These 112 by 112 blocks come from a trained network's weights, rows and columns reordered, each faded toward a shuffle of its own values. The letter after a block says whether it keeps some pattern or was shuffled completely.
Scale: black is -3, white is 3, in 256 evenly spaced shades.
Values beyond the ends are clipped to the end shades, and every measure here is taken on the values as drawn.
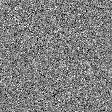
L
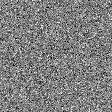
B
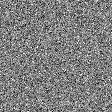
B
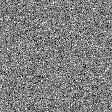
L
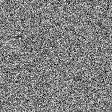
L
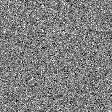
L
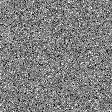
B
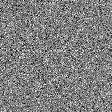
L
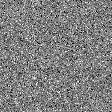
L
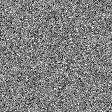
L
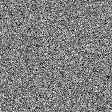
B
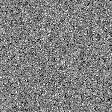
L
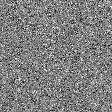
B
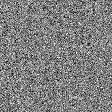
L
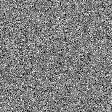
L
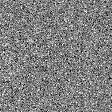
L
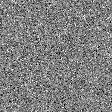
B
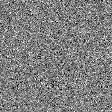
L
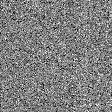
L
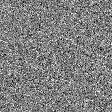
B
